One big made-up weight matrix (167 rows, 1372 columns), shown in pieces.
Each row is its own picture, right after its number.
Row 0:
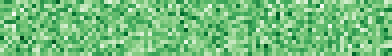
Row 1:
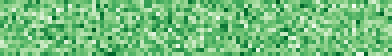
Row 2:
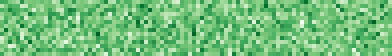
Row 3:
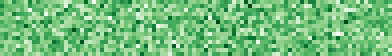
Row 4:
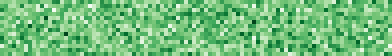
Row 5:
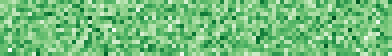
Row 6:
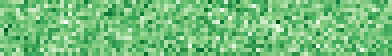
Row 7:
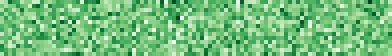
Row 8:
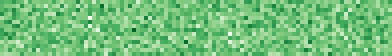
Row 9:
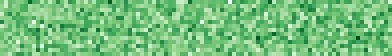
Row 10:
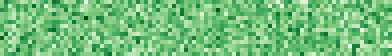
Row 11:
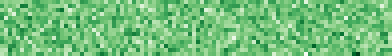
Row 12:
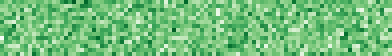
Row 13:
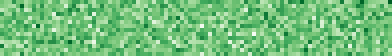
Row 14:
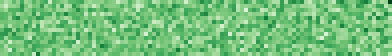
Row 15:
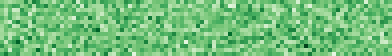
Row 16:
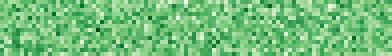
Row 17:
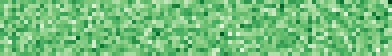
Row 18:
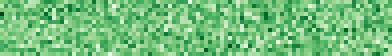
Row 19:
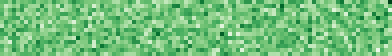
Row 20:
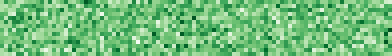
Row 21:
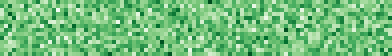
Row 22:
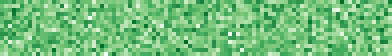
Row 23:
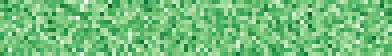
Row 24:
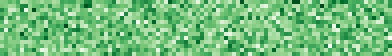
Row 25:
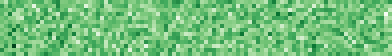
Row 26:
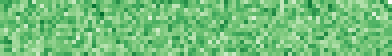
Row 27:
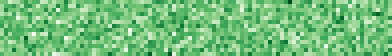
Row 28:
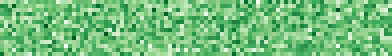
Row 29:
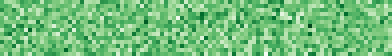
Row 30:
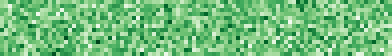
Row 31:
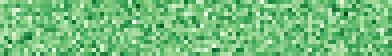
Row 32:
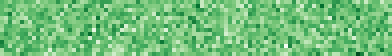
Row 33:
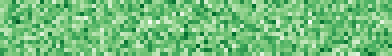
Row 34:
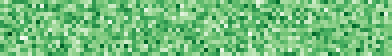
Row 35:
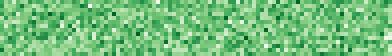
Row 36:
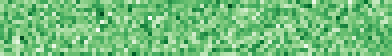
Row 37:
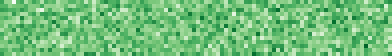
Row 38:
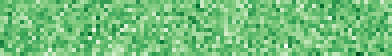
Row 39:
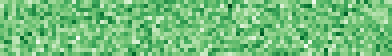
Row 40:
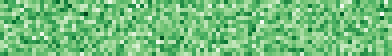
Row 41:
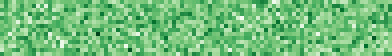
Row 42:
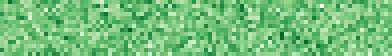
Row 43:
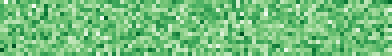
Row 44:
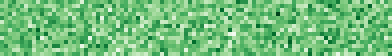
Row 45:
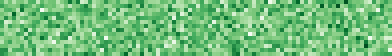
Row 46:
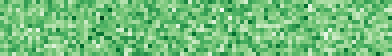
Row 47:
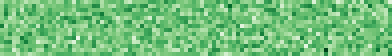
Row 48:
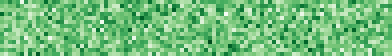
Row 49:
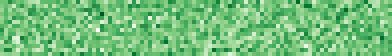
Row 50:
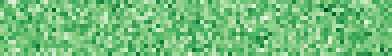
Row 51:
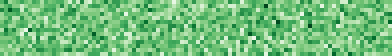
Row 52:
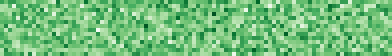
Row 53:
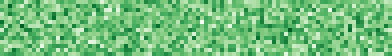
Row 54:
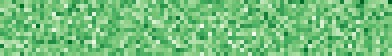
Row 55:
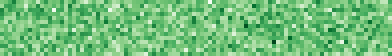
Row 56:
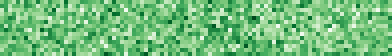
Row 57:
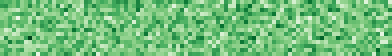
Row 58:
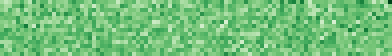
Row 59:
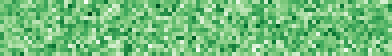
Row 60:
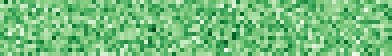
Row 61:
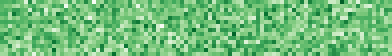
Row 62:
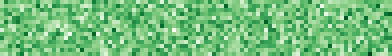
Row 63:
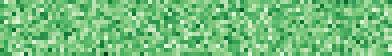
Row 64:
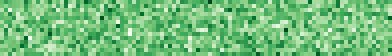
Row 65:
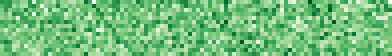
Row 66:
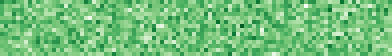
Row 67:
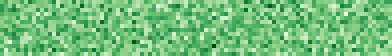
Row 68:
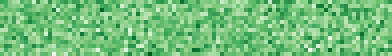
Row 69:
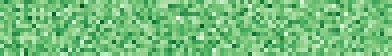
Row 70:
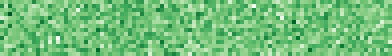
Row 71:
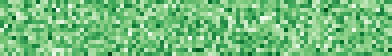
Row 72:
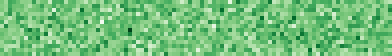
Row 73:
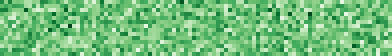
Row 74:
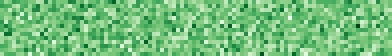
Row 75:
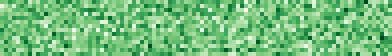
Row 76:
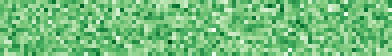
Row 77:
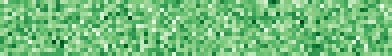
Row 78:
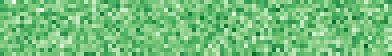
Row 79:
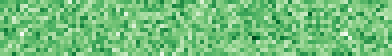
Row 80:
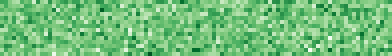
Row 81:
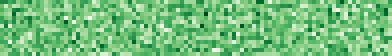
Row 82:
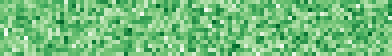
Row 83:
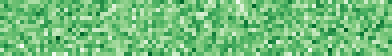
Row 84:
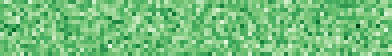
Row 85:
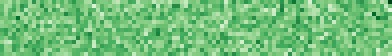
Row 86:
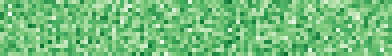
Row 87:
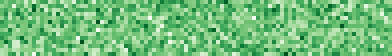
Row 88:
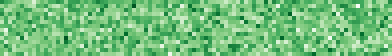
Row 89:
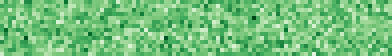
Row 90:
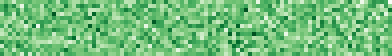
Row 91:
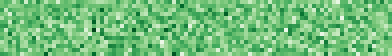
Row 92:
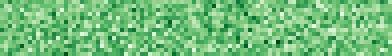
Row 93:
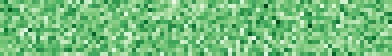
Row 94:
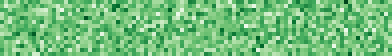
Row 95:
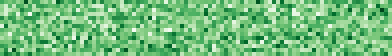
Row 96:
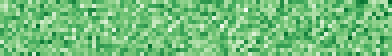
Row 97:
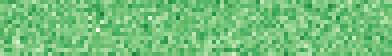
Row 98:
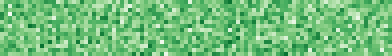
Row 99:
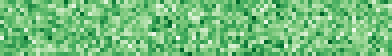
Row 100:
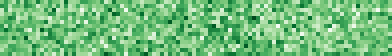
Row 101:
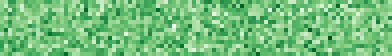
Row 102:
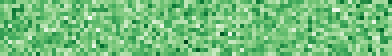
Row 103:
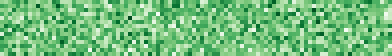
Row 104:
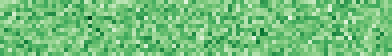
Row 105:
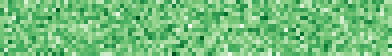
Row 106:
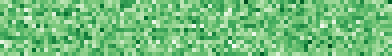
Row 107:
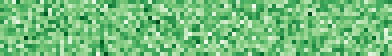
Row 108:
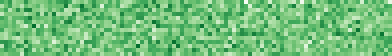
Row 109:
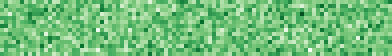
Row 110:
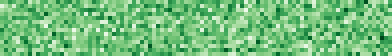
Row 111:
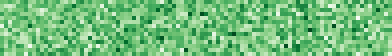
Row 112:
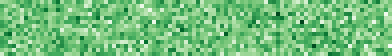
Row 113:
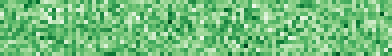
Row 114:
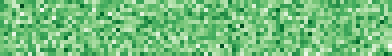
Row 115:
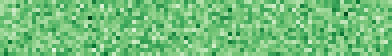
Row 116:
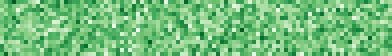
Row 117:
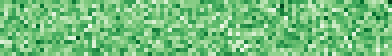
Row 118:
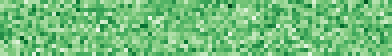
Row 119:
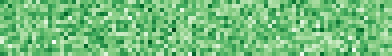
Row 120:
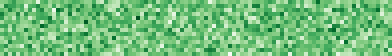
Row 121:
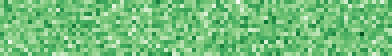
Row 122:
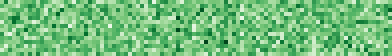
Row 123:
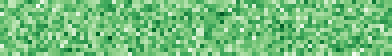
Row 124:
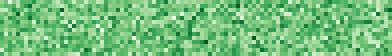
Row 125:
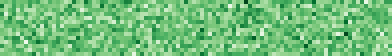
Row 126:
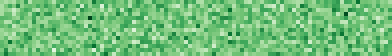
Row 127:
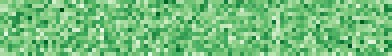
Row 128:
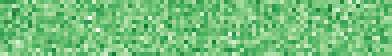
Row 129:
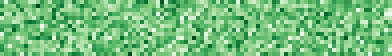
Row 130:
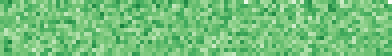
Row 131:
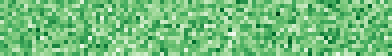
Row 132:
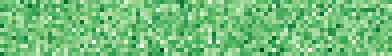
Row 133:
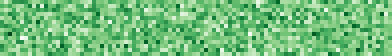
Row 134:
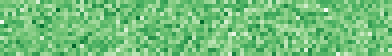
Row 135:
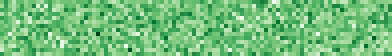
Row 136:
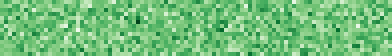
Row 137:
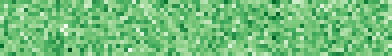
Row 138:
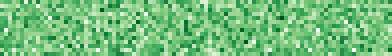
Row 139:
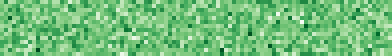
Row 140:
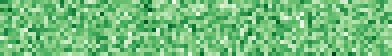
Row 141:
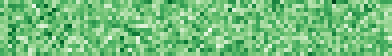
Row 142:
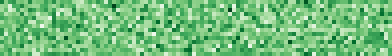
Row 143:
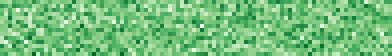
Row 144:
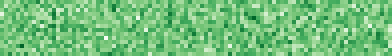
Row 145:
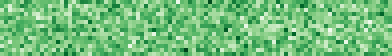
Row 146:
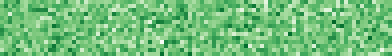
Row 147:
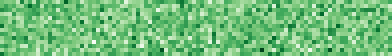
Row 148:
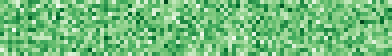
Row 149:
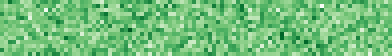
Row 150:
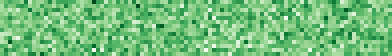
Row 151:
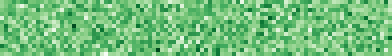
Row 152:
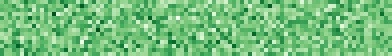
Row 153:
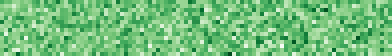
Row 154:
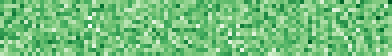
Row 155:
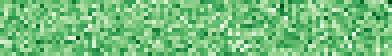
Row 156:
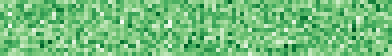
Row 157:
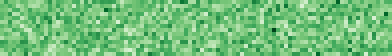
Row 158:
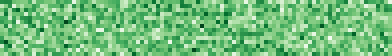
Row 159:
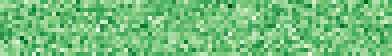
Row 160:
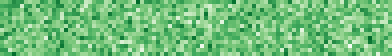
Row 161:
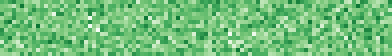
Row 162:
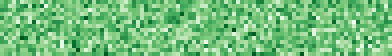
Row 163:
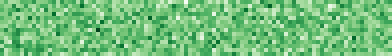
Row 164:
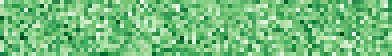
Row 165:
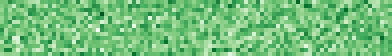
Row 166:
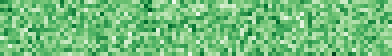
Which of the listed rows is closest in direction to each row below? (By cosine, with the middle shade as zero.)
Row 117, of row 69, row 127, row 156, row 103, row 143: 143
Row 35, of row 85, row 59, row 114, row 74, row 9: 114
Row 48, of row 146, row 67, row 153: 153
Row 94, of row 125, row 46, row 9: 9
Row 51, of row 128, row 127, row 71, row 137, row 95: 137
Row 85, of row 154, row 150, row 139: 154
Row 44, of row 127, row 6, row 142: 142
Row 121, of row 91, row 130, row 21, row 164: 21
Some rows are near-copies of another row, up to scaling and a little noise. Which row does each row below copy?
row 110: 75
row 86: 98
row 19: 17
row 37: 78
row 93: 51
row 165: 49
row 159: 118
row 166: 140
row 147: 132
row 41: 135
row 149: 42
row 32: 38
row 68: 80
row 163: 16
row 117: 155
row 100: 56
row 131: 44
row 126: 115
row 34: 133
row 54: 13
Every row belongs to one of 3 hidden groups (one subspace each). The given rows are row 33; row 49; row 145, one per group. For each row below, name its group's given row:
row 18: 145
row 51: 33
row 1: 145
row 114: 33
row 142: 145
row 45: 33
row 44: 145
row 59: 145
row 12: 33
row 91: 145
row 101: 145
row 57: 49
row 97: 49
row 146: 145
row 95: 49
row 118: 49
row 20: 33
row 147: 145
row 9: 145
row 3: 49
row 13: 49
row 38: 145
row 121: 145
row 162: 33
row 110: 49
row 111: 145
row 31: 49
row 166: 33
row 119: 33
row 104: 49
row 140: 33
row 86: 145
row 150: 49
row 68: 145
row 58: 49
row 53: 145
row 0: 33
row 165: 49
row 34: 33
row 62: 33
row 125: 49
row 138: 145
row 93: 33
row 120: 145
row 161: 49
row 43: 33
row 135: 33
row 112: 33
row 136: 33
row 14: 49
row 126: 49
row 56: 145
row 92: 145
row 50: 145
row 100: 145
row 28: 49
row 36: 49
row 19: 49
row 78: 33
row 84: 33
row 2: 33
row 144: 145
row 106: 49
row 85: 49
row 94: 145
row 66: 49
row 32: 145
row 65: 49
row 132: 145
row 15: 49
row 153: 145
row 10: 33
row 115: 49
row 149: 145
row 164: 33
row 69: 49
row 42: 145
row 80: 145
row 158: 49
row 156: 145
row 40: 33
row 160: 33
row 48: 145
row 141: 33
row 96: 49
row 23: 33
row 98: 145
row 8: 49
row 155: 49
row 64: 145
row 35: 33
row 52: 49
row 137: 33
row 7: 33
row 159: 49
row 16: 49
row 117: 49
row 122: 33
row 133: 33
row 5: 49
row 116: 33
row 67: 49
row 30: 145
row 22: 49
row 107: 33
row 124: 33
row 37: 33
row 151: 33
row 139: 33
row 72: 145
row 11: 33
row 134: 145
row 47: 49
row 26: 49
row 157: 145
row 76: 49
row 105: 145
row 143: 49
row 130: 49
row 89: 145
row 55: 145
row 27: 145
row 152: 49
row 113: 145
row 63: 33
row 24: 33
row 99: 145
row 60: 33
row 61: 49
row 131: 145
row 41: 33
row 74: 33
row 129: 33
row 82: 145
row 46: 145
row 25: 33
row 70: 145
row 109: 145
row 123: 33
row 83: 145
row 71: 145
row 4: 33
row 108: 49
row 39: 49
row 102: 49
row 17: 49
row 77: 33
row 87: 49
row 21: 145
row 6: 145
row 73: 33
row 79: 33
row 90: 49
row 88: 145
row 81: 49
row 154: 49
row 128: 49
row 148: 33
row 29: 33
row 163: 49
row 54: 49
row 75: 49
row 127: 33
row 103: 33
